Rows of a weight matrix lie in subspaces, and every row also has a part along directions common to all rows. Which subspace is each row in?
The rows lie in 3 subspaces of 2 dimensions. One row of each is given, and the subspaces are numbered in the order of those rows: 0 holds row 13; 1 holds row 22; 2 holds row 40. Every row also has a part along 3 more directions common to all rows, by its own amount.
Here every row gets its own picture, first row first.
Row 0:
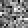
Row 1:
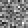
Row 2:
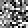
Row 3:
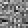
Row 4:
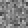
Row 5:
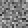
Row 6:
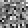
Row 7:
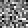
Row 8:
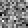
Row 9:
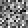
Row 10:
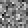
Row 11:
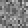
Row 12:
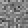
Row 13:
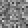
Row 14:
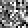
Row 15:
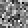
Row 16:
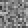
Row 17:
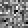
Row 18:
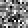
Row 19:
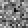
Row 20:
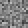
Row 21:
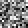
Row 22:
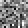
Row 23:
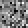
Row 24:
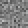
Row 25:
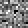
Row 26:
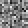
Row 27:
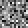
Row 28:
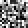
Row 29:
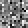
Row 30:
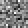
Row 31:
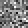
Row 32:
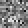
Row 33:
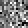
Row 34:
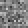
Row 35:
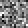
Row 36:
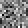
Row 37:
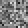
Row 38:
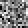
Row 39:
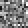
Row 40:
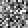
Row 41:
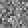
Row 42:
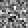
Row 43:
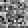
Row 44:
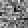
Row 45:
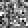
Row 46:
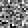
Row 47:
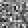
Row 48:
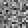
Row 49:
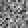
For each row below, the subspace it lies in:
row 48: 0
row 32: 1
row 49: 2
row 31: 0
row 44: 2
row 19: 2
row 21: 0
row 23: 0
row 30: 2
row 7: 0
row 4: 1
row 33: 0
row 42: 1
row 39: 1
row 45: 1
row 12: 2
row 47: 2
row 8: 0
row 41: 1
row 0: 2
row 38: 1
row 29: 2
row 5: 0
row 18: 1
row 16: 1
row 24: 2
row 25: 2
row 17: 2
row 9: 2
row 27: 0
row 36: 1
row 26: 2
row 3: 2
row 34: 1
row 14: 0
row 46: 2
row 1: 2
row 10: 1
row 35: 0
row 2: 0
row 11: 1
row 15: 1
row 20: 2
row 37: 0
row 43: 1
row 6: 0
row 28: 1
